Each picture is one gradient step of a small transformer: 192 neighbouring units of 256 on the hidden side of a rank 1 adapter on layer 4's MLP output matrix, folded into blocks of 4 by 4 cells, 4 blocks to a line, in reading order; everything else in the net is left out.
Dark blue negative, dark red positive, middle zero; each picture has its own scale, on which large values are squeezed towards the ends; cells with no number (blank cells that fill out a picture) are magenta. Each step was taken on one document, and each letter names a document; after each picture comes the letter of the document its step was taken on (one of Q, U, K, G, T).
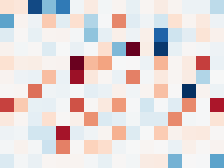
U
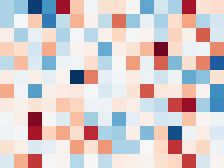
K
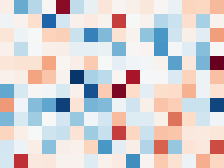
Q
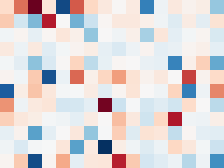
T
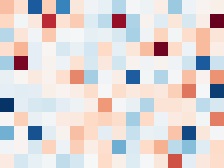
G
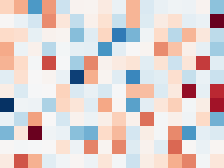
G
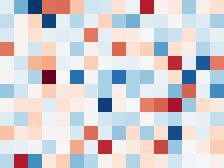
T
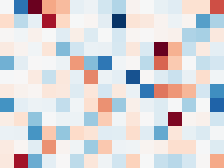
K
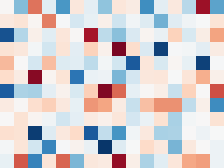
Q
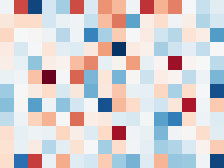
T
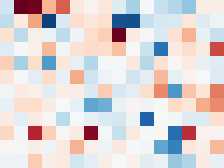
G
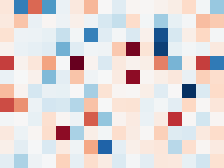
U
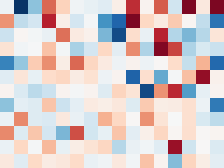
G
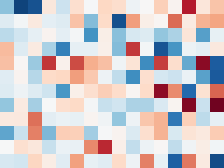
K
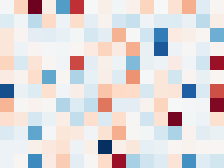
T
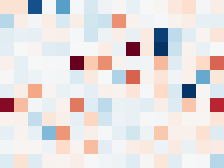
U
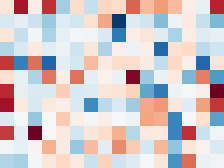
G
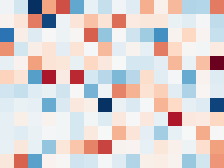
T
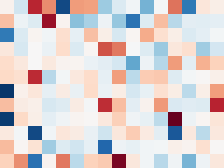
T
